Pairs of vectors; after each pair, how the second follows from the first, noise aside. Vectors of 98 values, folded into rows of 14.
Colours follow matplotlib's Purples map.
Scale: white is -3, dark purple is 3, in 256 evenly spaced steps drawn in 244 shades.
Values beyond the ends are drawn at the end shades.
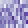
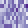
shuffled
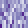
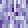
shuffled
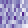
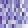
copied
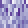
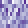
copied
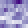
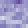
shrunk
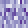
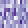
copied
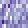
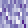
shuffled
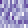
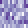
copied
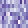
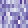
copied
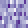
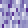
reversed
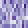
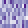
copied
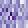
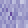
shrunk
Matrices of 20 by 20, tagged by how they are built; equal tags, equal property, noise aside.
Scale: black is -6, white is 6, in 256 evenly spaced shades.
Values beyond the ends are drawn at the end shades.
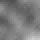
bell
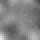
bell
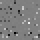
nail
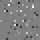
nail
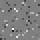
nail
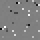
nail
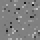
nail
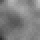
bell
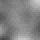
bell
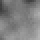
bell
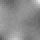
bell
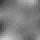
bell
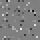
nail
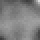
bell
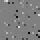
nail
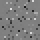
nail
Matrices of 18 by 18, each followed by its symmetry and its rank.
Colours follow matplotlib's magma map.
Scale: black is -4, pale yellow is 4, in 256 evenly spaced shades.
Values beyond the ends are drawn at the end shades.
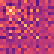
symmetric, rank three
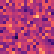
antisymmetric, full rank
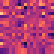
neither, rank three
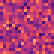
antisymmetric, full rank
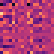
neither, rank three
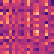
neither, rank three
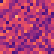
symmetric, full rank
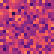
symmetric, full rank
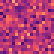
antisymmetric, full rank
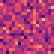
antisymmetric, full rank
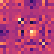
symmetric, rank three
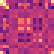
symmetric, rank three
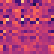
neither, rank three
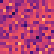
symmetric, full rank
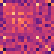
symmetric, rank three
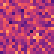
symmetric, full rank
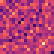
symmetric, full rank
